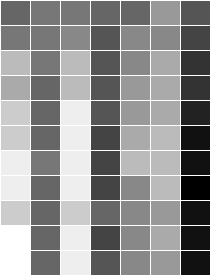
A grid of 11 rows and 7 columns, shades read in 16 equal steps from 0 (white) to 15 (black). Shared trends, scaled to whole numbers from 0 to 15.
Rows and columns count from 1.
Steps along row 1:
down same up same down up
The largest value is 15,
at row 8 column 7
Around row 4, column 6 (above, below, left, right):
5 5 6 12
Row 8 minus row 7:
0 1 0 0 3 0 1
